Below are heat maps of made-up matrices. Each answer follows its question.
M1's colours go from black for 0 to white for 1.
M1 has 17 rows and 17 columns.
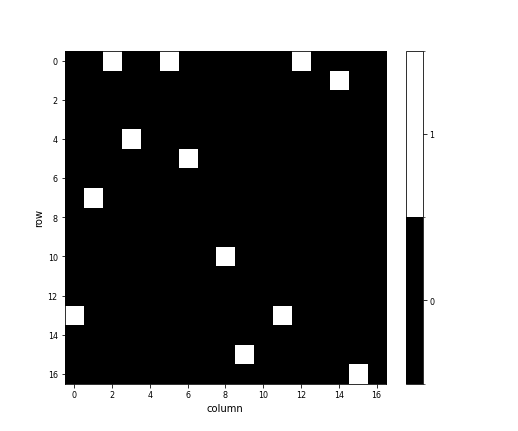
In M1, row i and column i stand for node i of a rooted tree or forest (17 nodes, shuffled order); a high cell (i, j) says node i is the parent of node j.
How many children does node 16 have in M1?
1
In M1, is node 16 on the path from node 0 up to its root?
no
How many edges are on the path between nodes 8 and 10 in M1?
1
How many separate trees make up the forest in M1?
5
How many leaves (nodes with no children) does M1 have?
8
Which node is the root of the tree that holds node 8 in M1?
10
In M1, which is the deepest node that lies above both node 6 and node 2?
0
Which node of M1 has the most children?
0
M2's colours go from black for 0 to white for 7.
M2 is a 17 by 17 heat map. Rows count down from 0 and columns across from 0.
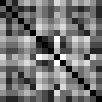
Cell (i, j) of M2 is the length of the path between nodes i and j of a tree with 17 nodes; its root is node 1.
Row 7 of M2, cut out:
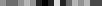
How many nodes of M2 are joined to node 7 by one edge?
3
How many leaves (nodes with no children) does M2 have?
8
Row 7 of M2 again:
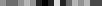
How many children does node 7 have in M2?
2
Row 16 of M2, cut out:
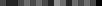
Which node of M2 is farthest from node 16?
9
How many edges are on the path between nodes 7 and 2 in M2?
3
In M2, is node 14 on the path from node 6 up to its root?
no
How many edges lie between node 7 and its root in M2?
3
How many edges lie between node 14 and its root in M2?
2
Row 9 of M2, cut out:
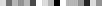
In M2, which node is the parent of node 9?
14
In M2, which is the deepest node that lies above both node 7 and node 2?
16
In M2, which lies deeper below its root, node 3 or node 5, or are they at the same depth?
the same depth
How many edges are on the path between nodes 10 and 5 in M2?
5
